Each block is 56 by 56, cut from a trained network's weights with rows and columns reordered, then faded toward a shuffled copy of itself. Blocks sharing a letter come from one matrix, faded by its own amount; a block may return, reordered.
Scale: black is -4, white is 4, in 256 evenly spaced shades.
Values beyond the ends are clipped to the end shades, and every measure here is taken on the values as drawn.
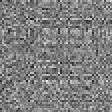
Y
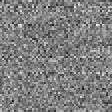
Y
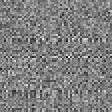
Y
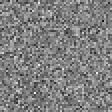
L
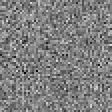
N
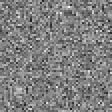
N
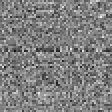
Y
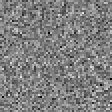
N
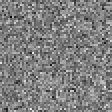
N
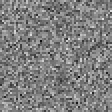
L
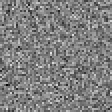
L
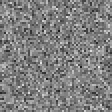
L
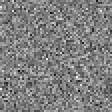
L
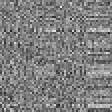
Y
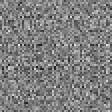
Y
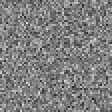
N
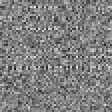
Y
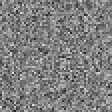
N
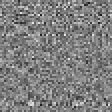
Y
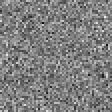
L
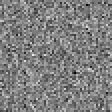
L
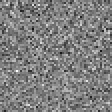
L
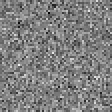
L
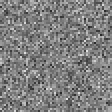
N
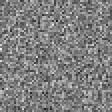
N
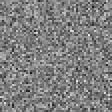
N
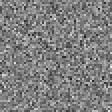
L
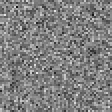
L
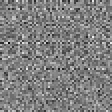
Y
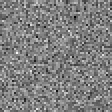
L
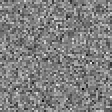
L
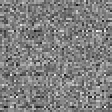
Y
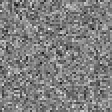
N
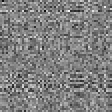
Y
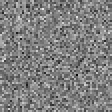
L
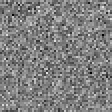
N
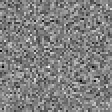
N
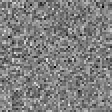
N
